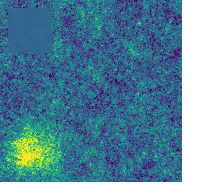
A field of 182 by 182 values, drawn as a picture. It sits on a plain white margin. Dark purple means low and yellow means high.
Mirror symmetry: none. Ninth with the highest average: bottom left. Calmest part: top left. Bumps: one, in the bottom left. Stripes: none. Odd patch: calmer, in the top left.
